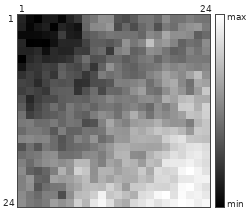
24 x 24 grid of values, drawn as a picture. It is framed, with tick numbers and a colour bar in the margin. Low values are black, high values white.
Mirror symmetry: none. Histogram: bell-shaped. Stripes: none. Ninth with the lowest average: top left. Slope: up to the bottom right. Ninth with the highest average: bottom right.
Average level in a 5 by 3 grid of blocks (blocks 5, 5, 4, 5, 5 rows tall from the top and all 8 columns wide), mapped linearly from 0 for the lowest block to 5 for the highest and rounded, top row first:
0 2 2 / 1 2 3 / 2 2 3 / 2 3 4 / 3 4 5
